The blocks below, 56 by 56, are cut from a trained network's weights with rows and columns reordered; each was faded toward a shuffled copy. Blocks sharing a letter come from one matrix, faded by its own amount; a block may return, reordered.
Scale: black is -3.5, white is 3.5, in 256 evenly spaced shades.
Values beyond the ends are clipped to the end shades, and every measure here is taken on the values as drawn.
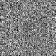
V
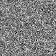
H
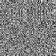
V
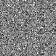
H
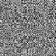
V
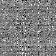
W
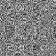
V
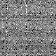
W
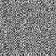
V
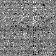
W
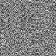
V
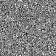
H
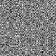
V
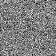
H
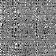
W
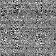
W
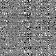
W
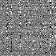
W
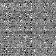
W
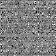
W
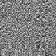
V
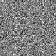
V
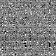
W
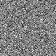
H
